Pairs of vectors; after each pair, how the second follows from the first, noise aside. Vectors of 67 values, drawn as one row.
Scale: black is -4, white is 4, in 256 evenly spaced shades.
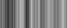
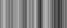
reversed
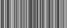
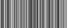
copied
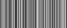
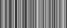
copied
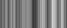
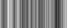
wrapped around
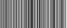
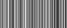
wrapped around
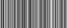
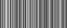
wrapped around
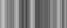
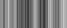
reversed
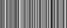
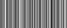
copied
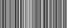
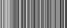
wrapped around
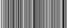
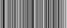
reversed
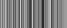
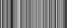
wrapped around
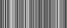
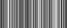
reversed
